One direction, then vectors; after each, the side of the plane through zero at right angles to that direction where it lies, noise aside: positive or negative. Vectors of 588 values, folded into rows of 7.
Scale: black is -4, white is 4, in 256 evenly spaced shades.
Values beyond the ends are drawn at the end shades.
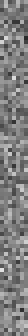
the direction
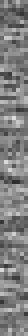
positive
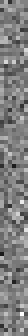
positive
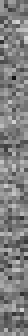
negative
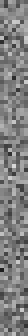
negative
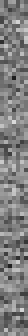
negative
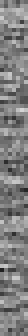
negative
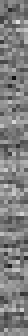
negative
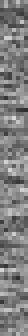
positive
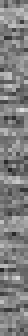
negative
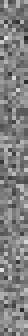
positive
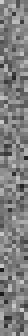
negative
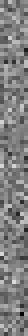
negative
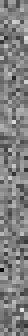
negative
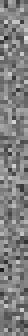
negative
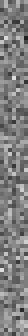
positive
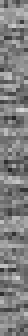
negative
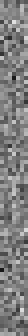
negative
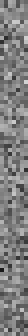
negative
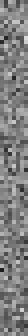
negative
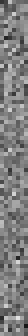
negative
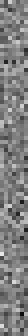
negative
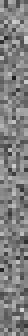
negative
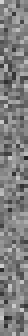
negative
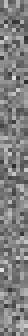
positive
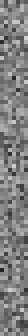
negative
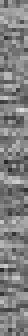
negative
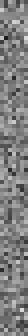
negative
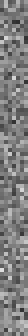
positive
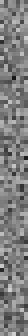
negative
